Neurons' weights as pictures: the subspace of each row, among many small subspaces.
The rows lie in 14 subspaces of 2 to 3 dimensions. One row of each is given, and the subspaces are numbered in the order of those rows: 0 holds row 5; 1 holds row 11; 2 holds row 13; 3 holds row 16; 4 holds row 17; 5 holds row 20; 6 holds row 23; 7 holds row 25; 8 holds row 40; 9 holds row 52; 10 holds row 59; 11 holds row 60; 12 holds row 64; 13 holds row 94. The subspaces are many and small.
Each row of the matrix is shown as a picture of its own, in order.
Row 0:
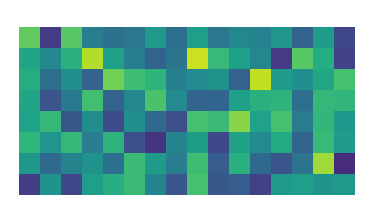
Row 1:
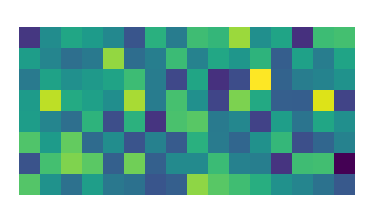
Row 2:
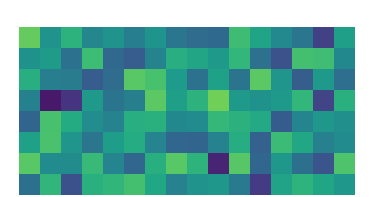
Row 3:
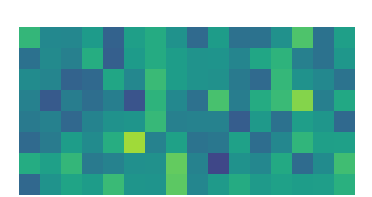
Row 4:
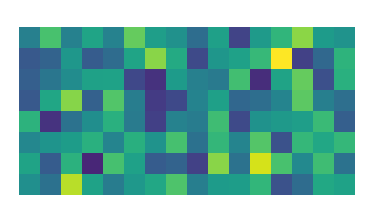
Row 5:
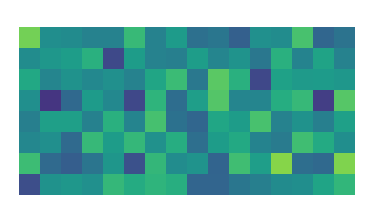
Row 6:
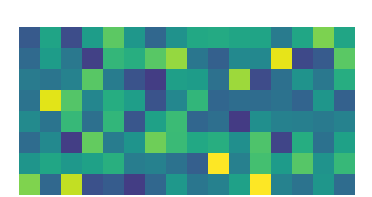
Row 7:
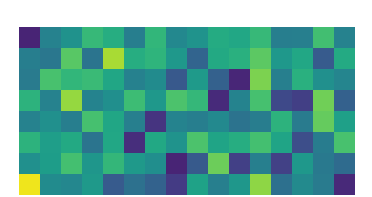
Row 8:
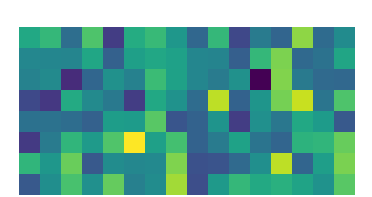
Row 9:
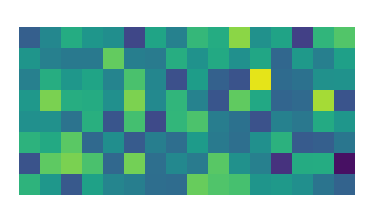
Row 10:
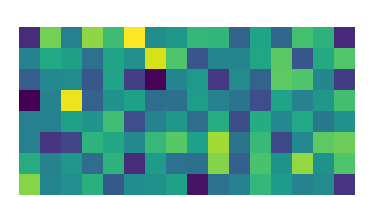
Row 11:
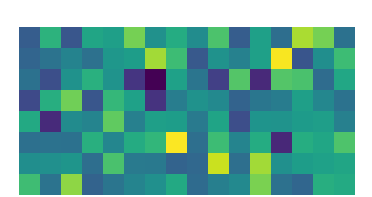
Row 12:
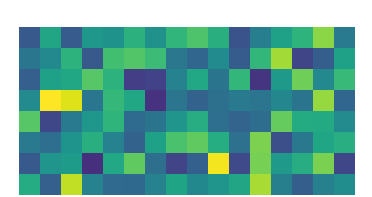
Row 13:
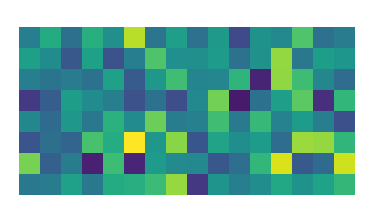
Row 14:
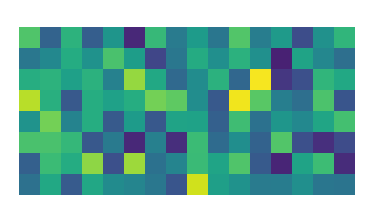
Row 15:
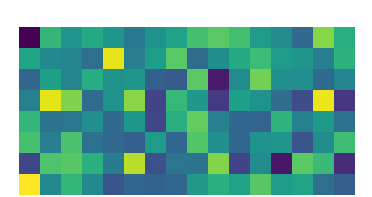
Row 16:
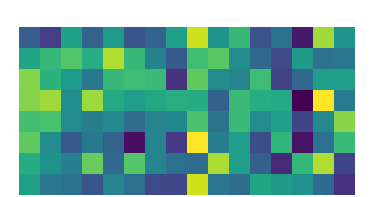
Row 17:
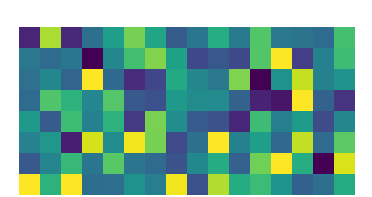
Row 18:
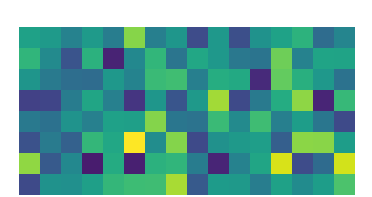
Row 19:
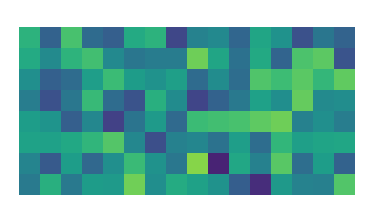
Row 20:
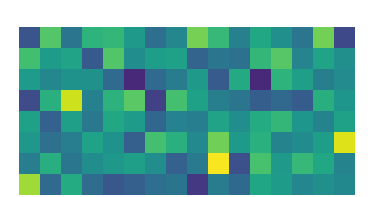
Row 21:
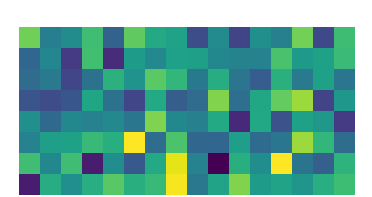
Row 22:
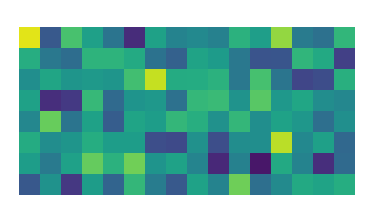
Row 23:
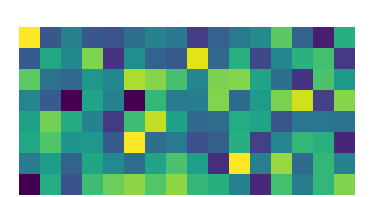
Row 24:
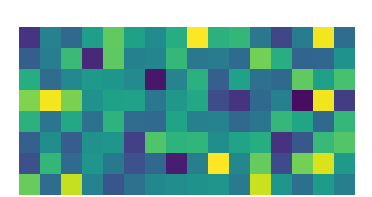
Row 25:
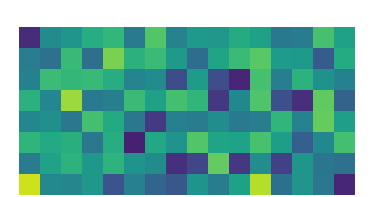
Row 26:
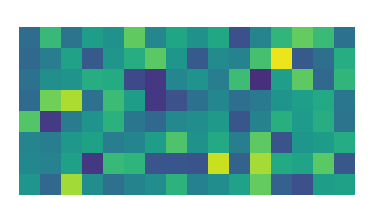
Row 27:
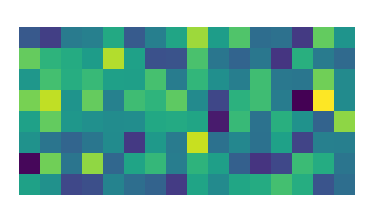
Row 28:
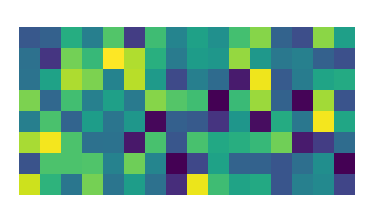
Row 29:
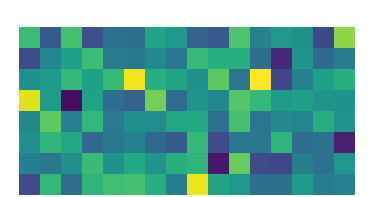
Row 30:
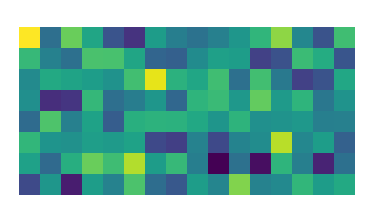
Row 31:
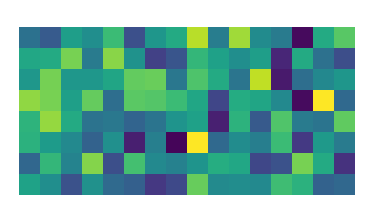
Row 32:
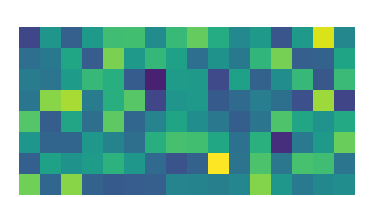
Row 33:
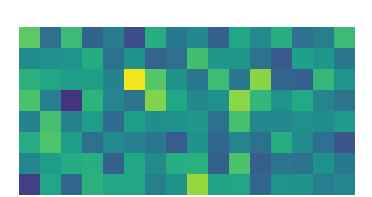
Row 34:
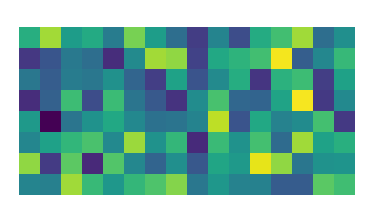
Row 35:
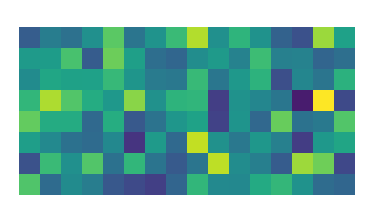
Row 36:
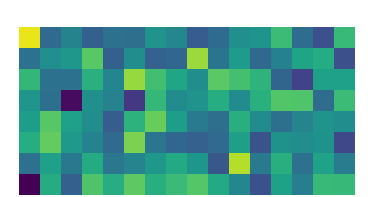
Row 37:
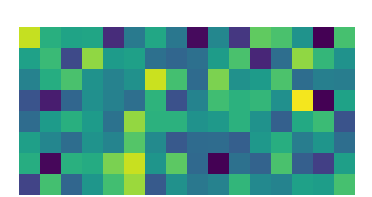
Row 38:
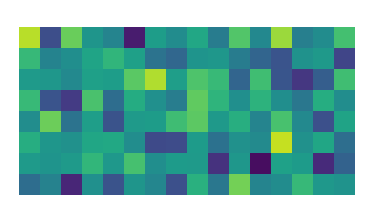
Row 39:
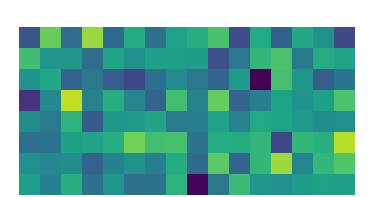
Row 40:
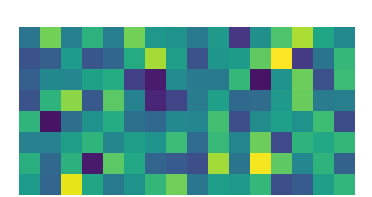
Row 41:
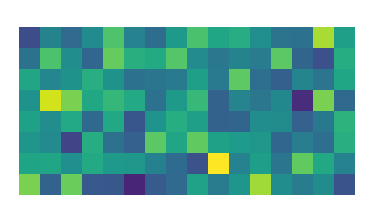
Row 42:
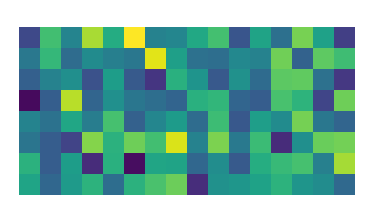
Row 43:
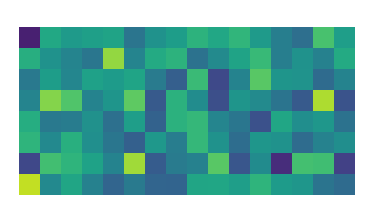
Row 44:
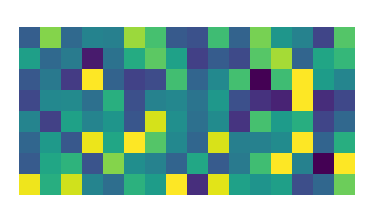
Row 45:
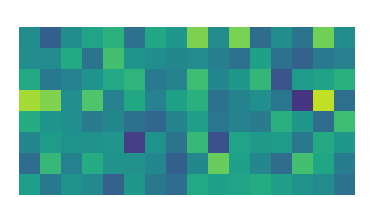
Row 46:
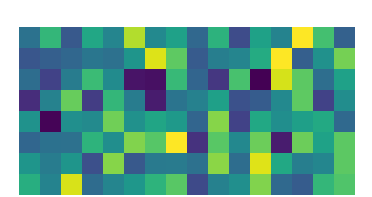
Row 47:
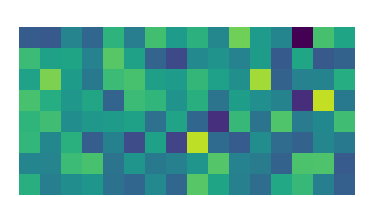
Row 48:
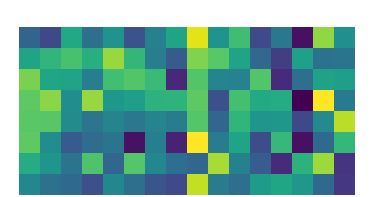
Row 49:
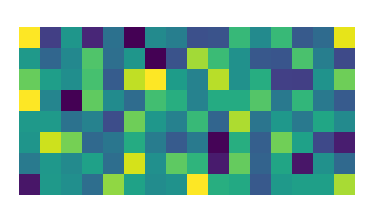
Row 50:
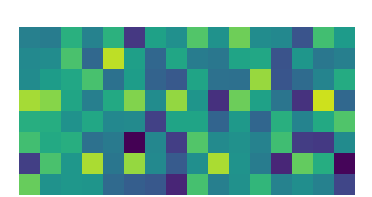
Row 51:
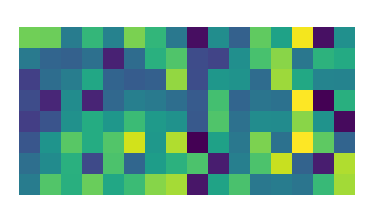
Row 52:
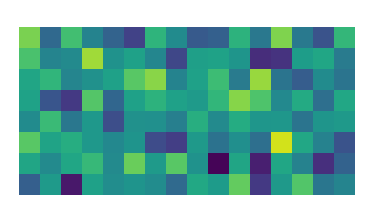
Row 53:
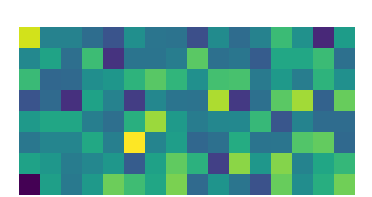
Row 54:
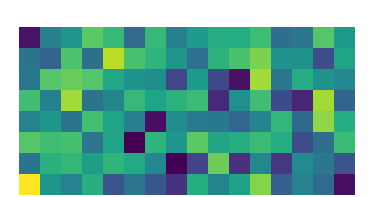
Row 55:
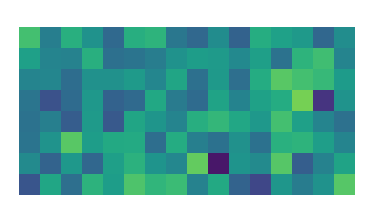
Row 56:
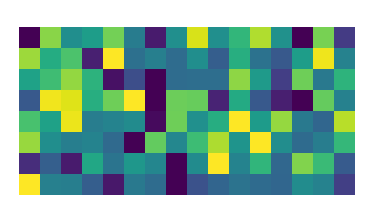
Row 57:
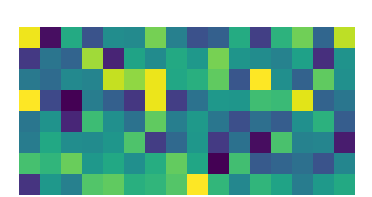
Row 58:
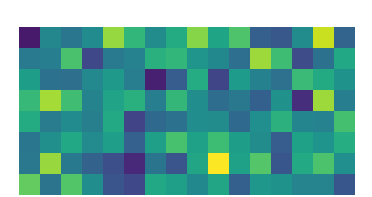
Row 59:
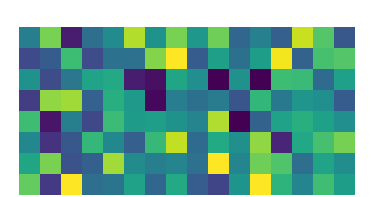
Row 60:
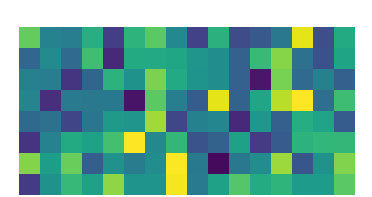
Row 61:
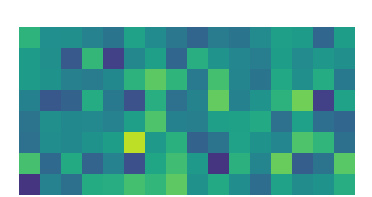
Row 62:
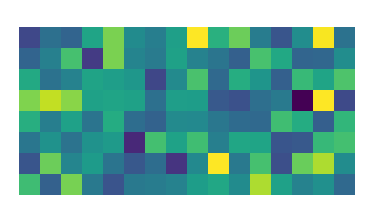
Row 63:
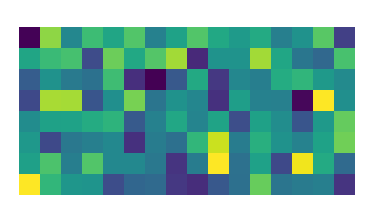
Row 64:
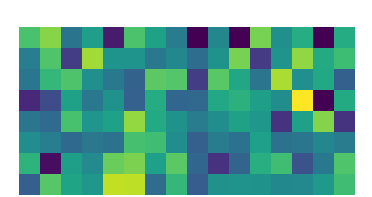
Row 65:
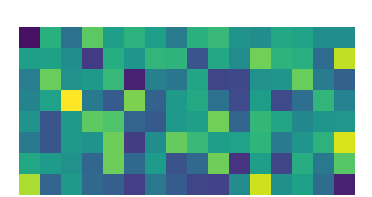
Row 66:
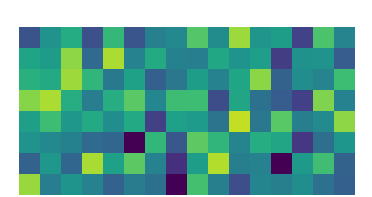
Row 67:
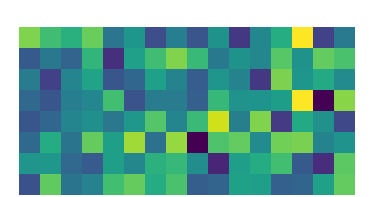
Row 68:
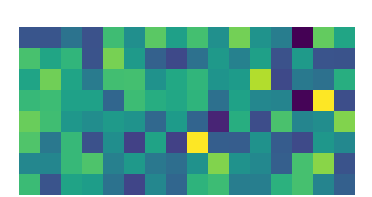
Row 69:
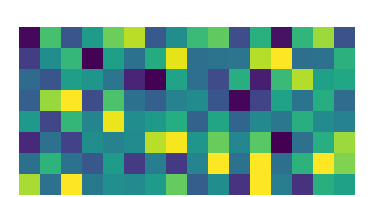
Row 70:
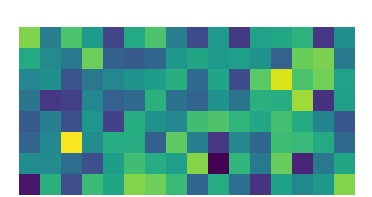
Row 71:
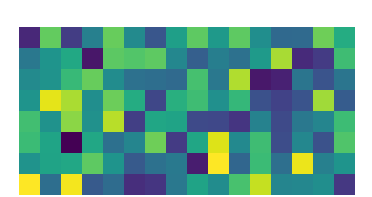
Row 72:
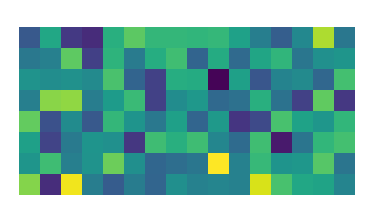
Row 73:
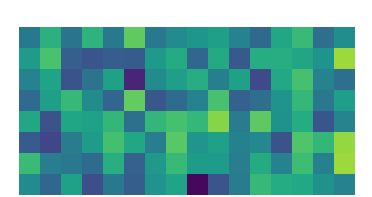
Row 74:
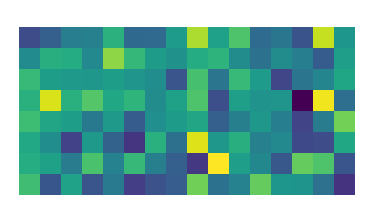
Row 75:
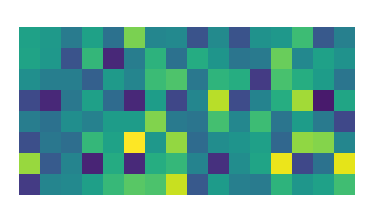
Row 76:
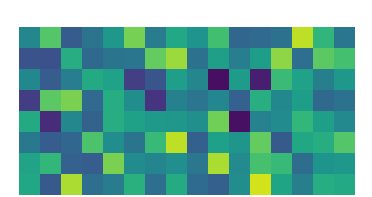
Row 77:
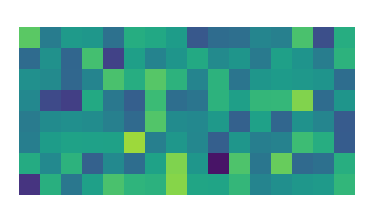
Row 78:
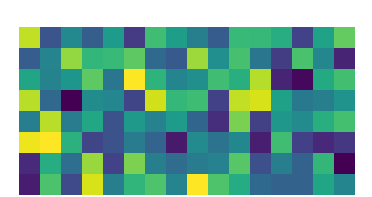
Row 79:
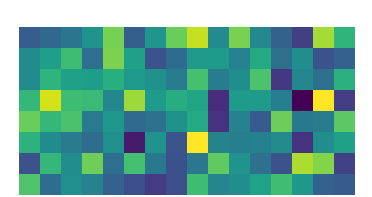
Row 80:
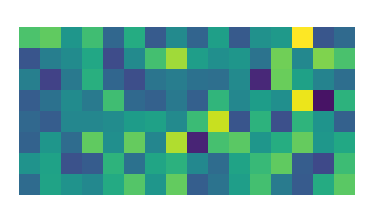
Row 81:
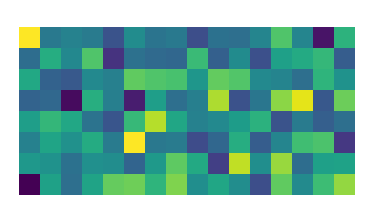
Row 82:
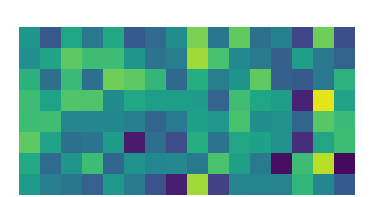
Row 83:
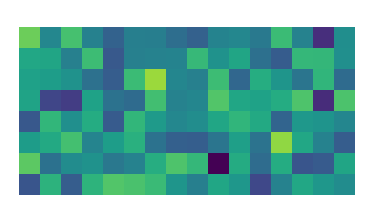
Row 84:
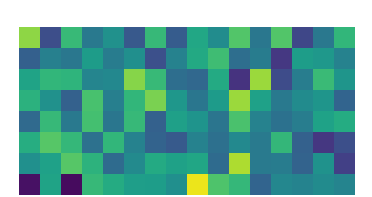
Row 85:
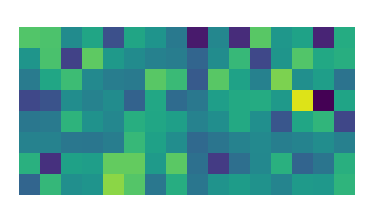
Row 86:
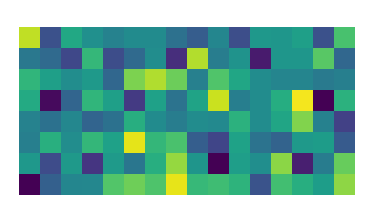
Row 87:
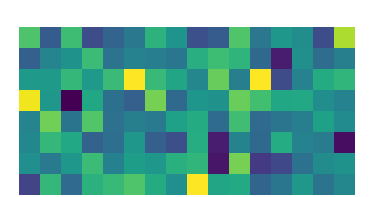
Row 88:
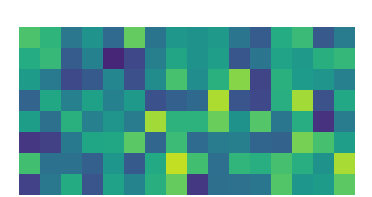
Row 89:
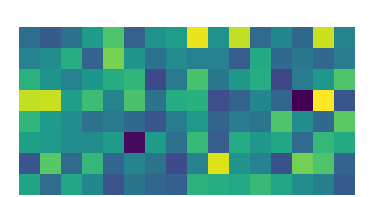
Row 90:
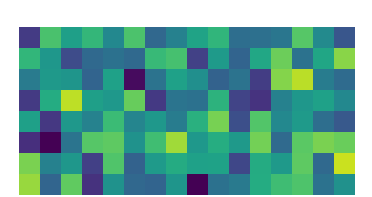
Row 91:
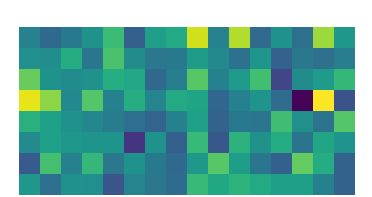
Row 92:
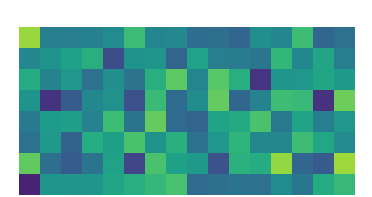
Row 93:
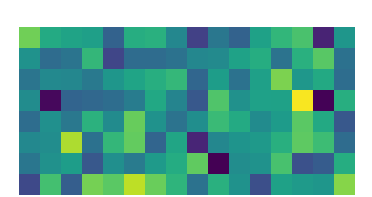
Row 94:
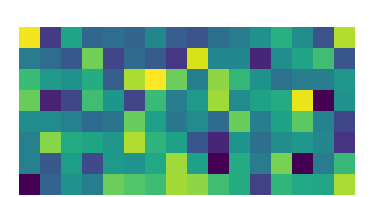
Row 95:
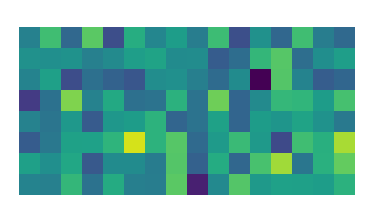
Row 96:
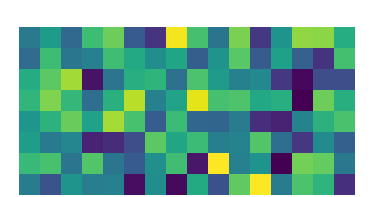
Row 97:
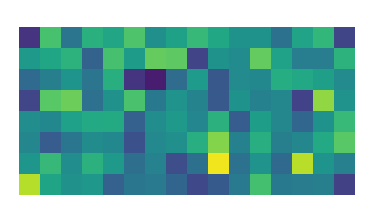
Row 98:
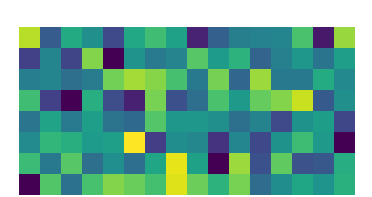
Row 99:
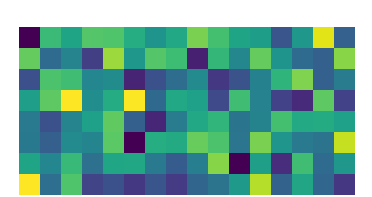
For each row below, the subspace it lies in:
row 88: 7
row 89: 9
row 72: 10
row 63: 13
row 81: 6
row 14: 2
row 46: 1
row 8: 11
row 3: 11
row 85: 12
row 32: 1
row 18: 2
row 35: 1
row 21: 5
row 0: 4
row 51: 3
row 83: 1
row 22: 12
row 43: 0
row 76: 10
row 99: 6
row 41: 3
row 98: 5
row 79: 1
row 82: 4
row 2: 8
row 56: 11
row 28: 7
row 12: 8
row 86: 13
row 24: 9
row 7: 7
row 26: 8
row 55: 4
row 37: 12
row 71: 4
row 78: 6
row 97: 13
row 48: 3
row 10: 13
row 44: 4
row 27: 8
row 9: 0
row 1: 0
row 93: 3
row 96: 4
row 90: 6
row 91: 9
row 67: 10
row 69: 9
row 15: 0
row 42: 13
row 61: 2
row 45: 9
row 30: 12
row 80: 10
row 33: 2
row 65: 7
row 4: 8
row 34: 8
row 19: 4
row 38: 12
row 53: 6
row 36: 6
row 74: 3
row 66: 5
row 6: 3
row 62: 9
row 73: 7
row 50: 2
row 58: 12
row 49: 13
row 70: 4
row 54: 7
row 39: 11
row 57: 11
